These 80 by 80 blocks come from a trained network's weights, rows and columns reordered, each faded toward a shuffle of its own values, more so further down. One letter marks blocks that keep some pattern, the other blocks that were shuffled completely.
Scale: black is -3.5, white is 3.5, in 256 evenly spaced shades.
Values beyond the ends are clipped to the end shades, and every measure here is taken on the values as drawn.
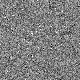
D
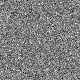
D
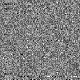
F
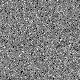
D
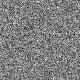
D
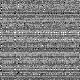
F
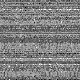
F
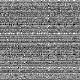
F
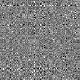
F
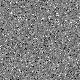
D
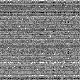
F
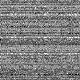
F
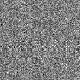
F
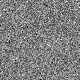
D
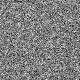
D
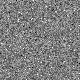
D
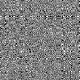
F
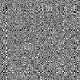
F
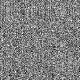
F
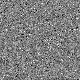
D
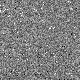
D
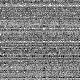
F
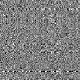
F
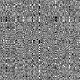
F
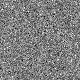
D
